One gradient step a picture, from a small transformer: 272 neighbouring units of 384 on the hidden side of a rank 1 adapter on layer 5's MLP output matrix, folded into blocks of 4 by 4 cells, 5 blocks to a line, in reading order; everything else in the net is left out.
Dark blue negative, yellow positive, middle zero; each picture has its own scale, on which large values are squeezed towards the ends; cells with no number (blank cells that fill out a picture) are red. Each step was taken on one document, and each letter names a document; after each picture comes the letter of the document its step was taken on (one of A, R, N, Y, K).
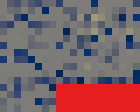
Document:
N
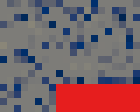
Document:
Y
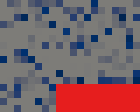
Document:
Y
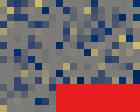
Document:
N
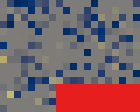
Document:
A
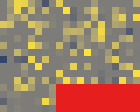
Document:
N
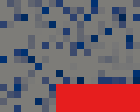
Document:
Y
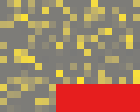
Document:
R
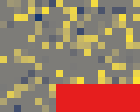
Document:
Y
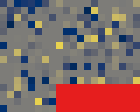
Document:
A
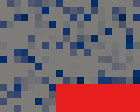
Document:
Y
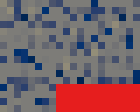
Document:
R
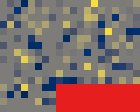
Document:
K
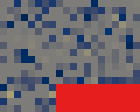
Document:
R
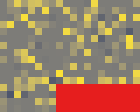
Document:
N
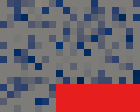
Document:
R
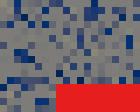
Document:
R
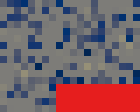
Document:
K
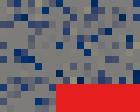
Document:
R
